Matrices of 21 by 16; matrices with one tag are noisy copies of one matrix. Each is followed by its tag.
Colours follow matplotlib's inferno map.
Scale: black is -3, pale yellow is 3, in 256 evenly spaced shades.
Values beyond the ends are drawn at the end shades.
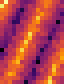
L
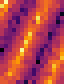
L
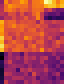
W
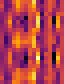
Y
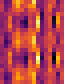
Y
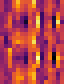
Y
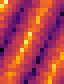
L
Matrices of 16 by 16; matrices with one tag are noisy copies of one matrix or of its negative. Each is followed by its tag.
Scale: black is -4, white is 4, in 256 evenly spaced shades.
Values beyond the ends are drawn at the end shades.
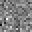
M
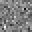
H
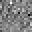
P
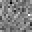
P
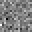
M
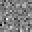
M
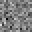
M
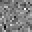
H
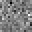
P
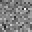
H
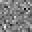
H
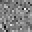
H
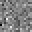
M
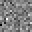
M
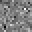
H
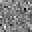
H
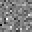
M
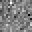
P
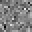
H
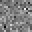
H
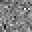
H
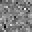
H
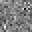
H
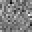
P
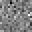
P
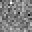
P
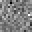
P
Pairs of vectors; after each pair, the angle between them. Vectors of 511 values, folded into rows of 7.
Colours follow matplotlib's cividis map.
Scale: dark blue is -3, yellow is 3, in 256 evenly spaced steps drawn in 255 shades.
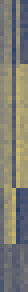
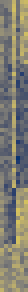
nearly opposite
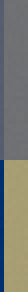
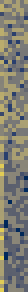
partly opposed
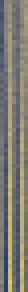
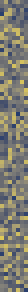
orthogonal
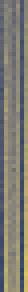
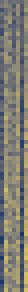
nearly parallel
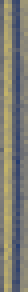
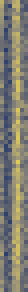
nearly opposite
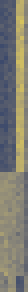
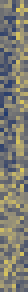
partly aligned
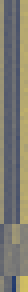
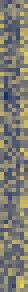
partly aligned
